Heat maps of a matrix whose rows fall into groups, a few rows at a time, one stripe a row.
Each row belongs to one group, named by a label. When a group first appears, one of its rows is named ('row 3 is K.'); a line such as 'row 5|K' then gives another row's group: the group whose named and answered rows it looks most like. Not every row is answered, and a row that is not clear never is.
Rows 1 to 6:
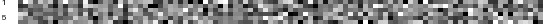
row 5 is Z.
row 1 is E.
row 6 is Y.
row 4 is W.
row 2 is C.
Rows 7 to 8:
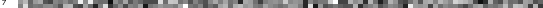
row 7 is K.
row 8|E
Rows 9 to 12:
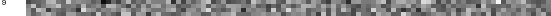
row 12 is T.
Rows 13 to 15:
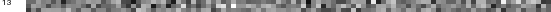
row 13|Y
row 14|E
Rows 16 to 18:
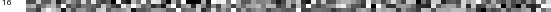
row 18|T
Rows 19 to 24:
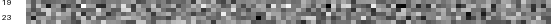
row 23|C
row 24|W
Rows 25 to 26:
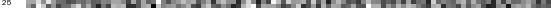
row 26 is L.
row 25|L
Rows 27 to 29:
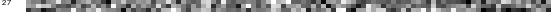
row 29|K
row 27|Z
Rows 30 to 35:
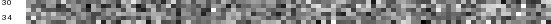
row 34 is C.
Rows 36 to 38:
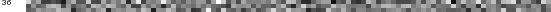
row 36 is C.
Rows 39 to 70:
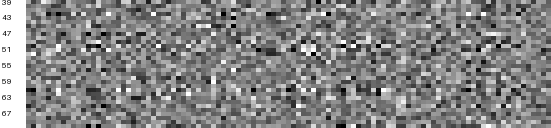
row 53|T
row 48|L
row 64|L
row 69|Y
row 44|K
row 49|K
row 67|L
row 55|K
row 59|E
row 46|L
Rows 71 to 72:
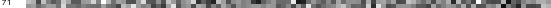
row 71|W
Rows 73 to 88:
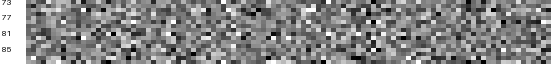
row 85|Y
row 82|Z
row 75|C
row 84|T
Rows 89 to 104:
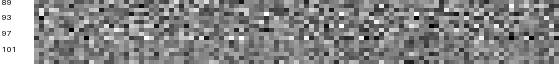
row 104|Z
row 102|T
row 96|C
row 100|Z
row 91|K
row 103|E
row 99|Z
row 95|T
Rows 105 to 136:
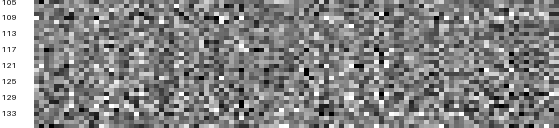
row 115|W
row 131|W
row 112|L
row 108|Y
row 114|C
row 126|W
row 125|C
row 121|K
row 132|Z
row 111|K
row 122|W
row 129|K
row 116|E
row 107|W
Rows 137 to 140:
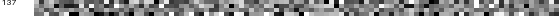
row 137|T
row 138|Z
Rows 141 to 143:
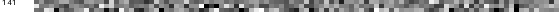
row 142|W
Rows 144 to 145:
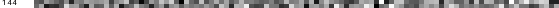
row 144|Y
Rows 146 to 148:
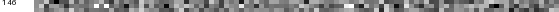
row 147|K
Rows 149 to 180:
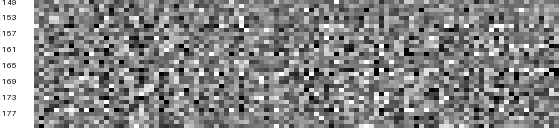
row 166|Y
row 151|E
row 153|T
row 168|L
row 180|C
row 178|C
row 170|W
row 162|Z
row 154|T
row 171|T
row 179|K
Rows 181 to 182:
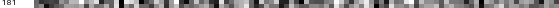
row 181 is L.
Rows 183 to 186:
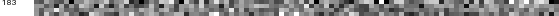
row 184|E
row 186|Z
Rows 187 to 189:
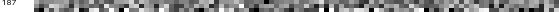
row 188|T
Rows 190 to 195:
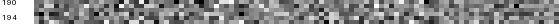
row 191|L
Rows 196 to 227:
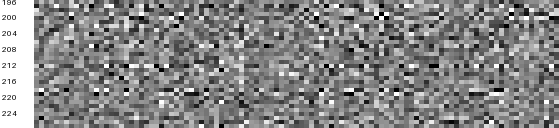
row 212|T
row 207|C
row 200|Y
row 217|Z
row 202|W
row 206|T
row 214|Z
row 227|E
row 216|T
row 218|K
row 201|L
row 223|Z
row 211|E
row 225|C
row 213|E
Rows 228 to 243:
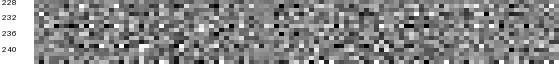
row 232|Z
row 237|T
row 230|E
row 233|T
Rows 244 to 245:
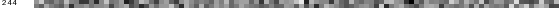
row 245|Y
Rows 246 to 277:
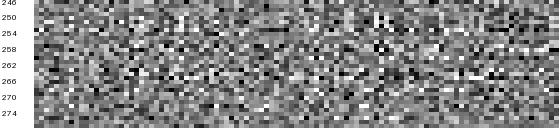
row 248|W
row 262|L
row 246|T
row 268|C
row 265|K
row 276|C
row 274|Y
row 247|C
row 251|L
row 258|Y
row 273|L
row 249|K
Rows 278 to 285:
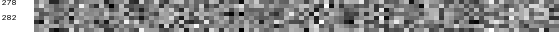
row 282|Y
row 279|E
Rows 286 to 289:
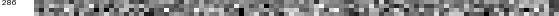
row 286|Y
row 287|C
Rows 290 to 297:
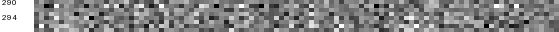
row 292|E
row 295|K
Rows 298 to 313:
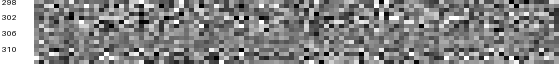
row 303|L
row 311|T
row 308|K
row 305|L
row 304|E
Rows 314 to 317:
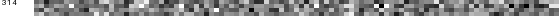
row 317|K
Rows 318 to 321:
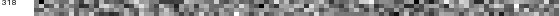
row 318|C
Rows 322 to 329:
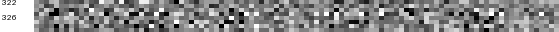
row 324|Z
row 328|E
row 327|E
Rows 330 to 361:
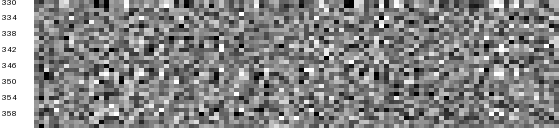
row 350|L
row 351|C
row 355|L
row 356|W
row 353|C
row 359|Z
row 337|T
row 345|K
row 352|Z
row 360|L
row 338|W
